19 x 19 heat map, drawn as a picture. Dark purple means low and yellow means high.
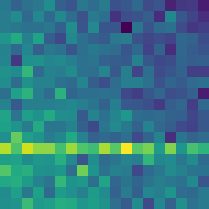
Odd lines: row 14. Ninth with the highest average: bottom left. Mirror symmetry: none. Slope: up to the bottom left. Average level on the scale: 40%.
